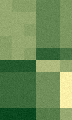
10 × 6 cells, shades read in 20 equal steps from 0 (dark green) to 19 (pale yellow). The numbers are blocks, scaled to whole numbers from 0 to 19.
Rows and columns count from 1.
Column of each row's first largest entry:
1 1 1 2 2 4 6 6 6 6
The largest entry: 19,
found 3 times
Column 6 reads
9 9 9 9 5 11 19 19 19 11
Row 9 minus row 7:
0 0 0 0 0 0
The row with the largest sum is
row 2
